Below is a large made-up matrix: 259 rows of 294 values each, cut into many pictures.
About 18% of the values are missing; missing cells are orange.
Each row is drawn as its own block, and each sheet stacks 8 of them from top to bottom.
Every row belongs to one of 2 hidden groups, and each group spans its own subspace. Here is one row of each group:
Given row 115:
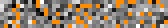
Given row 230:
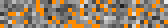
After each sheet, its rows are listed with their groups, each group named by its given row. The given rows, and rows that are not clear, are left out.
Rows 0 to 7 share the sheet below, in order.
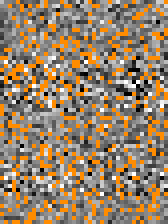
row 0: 115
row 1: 115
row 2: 230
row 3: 115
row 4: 230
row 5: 115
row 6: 115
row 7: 115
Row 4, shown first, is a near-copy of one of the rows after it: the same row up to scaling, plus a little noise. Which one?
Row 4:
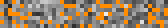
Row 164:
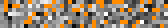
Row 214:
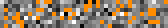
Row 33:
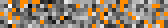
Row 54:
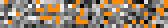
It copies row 164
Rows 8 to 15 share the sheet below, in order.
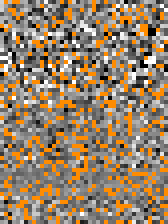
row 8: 115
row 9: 230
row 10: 230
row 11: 230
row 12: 115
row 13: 230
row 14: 230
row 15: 230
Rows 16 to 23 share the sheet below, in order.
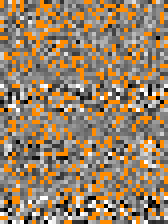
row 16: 115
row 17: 230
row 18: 115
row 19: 115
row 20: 230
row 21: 230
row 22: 115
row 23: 230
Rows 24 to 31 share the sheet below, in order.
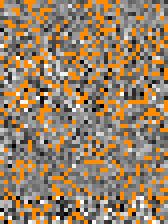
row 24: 230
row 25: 115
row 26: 230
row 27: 230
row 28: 230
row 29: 115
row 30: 115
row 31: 230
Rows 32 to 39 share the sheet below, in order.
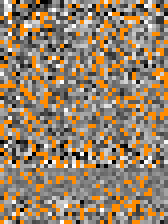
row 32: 230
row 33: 230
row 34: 115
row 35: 230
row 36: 230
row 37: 230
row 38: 115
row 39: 115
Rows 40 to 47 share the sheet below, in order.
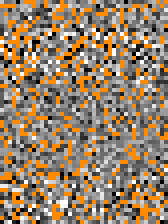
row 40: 115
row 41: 230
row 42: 230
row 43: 230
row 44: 115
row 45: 115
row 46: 230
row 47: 115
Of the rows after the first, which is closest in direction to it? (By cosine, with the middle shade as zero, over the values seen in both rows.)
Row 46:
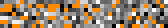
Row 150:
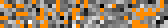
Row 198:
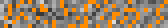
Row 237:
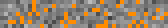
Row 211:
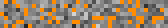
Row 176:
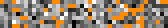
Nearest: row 176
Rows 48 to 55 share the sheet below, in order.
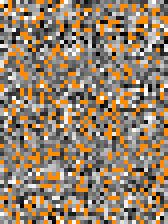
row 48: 230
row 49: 230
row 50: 115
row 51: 115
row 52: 230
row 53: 230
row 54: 230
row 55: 115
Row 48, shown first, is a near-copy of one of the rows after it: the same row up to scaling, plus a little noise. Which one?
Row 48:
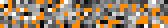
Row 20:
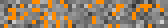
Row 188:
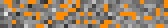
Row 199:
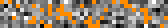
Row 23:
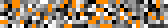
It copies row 199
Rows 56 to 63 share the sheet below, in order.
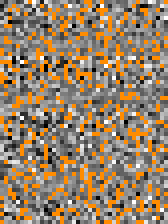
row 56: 115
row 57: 115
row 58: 115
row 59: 115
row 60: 115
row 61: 115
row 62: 115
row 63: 230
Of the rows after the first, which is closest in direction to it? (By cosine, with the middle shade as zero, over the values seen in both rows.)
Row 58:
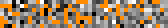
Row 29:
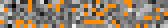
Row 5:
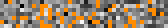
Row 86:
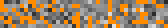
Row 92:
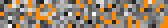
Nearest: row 29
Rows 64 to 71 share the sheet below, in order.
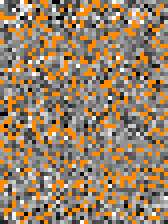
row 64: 115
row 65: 230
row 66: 230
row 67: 230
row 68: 230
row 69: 115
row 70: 230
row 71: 115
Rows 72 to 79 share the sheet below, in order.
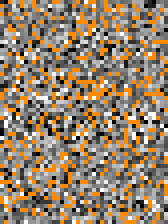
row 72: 230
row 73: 230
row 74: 115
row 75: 115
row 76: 230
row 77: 230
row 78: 230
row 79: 230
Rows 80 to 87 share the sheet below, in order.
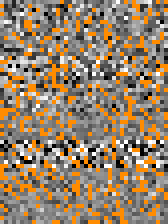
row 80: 115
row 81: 115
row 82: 230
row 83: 115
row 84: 230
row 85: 115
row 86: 230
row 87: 115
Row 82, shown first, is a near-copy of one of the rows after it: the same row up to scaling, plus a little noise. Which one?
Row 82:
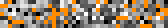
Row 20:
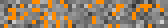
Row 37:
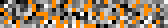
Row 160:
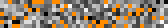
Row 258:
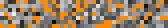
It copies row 258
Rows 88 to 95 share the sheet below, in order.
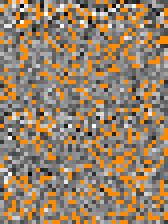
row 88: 115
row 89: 115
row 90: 115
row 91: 230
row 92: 115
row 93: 230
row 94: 230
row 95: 230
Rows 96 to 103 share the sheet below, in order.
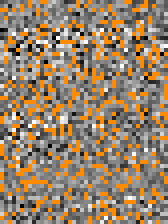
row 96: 230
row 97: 115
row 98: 230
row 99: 230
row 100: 115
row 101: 115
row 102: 230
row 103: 115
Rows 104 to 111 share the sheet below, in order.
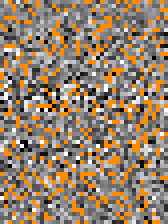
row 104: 115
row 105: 115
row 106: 230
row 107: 230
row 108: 115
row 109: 115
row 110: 230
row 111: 230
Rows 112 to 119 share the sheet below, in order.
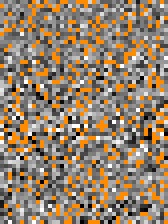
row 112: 115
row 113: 115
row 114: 230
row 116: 230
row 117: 115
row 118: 115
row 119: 115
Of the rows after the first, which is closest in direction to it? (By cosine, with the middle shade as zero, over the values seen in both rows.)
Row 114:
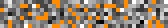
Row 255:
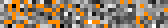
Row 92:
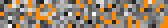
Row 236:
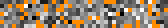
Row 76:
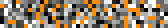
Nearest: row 76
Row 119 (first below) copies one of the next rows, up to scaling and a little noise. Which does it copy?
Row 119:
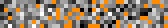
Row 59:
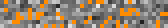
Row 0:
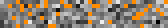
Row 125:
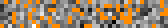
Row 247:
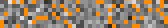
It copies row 125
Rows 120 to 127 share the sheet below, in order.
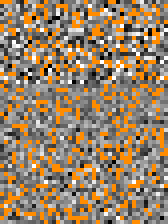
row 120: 230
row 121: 115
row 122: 115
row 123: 230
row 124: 115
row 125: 115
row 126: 230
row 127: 115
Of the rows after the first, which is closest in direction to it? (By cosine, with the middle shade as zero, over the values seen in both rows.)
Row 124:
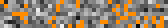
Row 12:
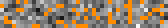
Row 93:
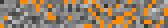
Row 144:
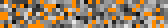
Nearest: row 144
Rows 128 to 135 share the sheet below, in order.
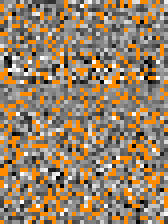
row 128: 230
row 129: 115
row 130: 230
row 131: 230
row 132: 115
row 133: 230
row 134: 115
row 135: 115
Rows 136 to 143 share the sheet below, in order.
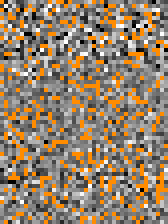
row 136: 230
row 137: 115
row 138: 230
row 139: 115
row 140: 230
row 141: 115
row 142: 230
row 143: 115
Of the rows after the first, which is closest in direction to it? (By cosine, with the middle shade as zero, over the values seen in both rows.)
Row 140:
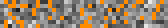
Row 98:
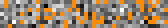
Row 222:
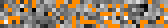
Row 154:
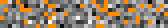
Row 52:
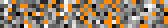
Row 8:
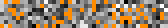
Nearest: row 52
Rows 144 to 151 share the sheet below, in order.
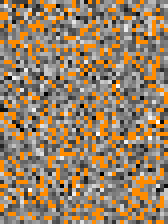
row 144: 230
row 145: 115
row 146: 230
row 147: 115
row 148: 230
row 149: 115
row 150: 115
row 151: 230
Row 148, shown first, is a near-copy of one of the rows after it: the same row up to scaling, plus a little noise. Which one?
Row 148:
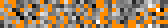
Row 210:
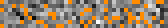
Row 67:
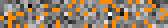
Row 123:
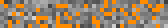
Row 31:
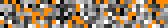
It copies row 210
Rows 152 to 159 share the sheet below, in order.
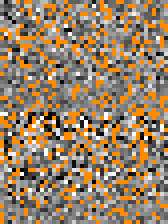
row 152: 230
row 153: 230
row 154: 115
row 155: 230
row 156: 230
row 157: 230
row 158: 115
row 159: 115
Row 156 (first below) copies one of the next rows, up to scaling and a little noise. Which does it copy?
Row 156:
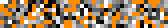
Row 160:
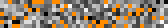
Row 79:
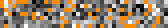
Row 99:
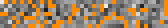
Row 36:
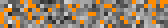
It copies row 99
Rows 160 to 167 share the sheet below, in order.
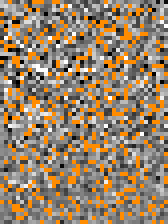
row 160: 230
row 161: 115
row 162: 115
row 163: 230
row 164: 230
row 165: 115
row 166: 230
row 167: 115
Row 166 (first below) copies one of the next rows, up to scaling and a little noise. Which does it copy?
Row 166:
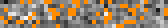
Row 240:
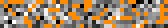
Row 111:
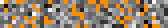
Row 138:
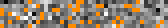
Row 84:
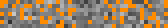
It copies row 138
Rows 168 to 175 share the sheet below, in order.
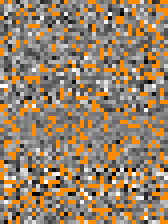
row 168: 230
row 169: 230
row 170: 230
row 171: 230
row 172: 115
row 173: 115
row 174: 115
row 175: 230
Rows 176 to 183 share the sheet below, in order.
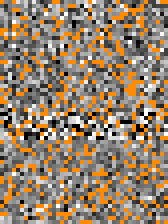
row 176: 230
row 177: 115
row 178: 230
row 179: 230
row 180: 230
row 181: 230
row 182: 115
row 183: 115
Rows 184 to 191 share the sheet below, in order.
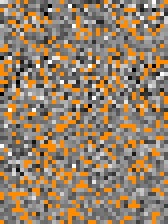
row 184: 230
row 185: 115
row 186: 115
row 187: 115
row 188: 230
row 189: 115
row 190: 115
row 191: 115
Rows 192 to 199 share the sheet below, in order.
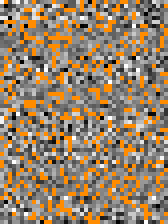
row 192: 230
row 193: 230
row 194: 115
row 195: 230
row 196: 115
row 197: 230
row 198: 115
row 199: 230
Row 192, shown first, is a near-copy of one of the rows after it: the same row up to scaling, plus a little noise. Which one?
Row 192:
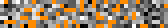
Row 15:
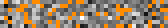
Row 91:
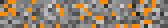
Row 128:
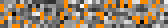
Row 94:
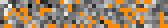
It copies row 15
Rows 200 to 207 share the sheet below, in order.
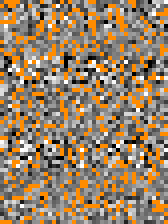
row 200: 230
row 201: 230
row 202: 230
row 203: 115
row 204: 115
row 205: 115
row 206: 230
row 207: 115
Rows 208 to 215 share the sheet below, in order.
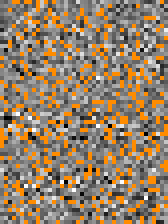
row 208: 115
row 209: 230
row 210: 230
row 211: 230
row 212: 230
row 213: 230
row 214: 230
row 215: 230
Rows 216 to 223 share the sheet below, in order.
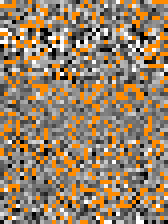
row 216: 230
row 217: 230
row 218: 230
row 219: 115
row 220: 115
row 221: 115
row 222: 115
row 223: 230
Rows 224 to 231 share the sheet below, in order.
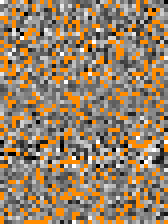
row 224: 230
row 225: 115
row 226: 230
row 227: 115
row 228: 115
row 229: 230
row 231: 115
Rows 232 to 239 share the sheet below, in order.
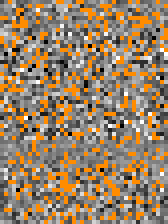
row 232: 115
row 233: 230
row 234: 115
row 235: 115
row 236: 230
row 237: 230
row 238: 115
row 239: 115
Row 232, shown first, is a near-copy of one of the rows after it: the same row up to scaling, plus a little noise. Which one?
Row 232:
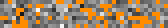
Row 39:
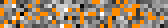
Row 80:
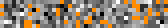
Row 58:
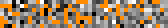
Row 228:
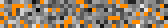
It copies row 39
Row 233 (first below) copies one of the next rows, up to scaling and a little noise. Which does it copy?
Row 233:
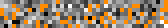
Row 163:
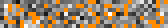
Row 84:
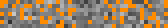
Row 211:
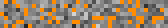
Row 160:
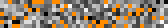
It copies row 160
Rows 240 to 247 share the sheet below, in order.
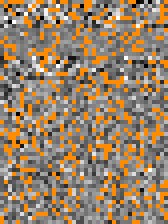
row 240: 230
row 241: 115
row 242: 115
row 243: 230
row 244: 115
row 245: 115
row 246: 230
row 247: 115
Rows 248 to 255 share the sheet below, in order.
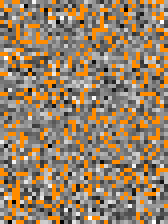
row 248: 115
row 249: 115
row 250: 230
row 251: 230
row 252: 230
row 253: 230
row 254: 230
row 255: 115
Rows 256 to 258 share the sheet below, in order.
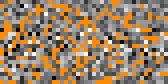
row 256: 115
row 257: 230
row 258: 230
